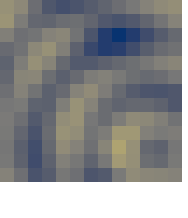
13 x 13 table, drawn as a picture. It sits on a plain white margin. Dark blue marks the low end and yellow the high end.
Rings spread out from the bottom right. Neither half mirrors the other. The top middle is the ninth with the lowest average. No single row or column stands out from its neighbours. The field is mottled with small blotches.
